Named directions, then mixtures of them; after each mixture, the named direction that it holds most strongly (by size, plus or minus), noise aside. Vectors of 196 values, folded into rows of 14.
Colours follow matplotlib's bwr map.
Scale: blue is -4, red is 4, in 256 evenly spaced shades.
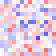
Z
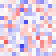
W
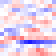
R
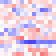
R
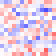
Z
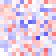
Z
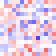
Z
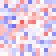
Z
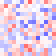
Z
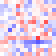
Z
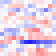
R
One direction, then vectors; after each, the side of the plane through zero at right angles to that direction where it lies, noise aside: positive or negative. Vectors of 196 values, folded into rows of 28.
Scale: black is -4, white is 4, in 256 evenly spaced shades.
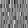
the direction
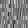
negative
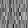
negative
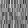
positive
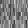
negative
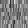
negative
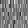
negative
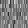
negative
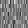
negative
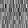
negative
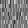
negative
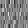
positive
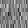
negative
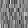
positive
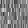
positive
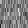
positive
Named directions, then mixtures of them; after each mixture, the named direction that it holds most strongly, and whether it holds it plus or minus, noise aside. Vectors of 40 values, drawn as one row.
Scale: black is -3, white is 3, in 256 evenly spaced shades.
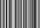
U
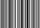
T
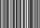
T, minus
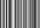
U, plus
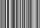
U, minus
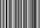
U, plus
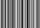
U, minus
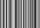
U, plus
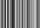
U, minus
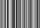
T, minus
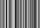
U, plus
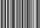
U, minus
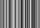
T, plus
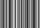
T, plus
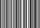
T, minus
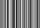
T, minus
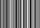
T, minus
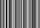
U, plus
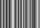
U, plus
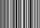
T, minus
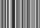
U, minus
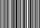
T, minus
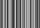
T, minus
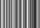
U, plus
